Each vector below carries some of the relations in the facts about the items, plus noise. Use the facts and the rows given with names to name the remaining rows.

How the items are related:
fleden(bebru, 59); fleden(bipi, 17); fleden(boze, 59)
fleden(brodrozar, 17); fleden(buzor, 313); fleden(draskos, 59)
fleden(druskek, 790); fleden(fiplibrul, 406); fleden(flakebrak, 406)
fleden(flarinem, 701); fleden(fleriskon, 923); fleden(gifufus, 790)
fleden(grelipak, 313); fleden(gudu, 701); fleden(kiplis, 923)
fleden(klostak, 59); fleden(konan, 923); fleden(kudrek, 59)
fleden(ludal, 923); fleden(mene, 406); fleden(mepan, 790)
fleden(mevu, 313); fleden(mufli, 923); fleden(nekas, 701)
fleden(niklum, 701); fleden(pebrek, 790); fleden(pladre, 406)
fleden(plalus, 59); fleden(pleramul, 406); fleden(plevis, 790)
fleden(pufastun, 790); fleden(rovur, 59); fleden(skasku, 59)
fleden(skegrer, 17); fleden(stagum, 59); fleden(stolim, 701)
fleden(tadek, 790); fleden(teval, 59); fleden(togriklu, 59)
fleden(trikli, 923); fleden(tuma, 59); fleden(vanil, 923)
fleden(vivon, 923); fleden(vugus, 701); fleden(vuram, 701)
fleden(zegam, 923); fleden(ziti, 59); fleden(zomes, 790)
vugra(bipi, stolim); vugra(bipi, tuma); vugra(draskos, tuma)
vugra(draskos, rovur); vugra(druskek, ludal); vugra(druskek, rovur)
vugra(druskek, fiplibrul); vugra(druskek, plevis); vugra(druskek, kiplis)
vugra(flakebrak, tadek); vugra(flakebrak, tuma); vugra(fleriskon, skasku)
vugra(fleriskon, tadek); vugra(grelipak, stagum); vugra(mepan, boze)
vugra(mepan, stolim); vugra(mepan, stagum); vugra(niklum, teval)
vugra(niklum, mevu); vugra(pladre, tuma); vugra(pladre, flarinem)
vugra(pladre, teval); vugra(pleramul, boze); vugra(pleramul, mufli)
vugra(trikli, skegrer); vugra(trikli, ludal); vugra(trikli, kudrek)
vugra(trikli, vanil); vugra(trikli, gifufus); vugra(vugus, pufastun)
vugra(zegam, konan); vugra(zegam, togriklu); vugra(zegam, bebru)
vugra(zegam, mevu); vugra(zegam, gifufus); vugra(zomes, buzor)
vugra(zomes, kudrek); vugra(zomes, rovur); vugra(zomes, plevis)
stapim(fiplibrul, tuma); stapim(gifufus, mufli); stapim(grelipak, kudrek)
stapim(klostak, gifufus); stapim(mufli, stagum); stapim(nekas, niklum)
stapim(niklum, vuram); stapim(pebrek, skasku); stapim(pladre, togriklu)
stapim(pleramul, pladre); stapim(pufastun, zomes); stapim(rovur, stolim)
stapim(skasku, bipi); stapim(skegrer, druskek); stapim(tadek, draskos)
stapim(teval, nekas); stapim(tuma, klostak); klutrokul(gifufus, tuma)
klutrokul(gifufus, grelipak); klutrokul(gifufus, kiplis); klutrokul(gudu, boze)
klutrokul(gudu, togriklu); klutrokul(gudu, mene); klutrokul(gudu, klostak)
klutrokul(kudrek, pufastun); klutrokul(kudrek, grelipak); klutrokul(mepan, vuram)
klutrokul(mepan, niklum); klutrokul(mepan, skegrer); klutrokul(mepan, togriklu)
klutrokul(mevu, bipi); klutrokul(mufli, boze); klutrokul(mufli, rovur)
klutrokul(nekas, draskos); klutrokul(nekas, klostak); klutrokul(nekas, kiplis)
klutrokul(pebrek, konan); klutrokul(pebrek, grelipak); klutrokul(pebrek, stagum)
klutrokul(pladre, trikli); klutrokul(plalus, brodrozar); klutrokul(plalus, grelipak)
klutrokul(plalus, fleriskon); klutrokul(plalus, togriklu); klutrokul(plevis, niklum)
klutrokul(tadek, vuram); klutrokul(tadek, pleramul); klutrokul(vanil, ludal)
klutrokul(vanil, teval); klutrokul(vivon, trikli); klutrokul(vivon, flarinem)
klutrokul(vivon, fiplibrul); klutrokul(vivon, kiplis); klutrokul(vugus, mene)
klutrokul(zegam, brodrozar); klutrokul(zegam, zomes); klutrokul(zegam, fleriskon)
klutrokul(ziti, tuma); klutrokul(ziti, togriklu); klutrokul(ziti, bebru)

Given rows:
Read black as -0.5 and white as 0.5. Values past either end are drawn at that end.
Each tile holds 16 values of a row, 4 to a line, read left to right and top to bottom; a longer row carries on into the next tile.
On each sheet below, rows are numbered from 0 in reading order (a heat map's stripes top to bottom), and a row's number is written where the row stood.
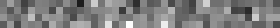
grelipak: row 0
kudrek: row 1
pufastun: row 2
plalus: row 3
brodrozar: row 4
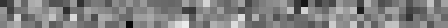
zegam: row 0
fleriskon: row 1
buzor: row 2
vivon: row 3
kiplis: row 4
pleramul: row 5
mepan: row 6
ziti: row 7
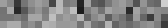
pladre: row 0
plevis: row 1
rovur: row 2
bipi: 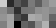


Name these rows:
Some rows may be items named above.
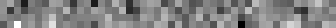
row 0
pufastun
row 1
mene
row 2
pladre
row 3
grelipak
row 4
mevu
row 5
vivon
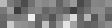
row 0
flarinem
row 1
kiplis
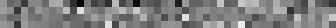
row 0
skasku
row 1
pleramul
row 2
vuram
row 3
ludal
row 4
mufli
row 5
zomes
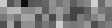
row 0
niklum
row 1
ziti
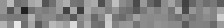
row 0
gifufus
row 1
pebrek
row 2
druskek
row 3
flakebrak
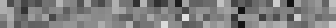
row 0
skegrer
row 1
druskek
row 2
tadek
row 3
ludal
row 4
teval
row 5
vanil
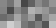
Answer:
konan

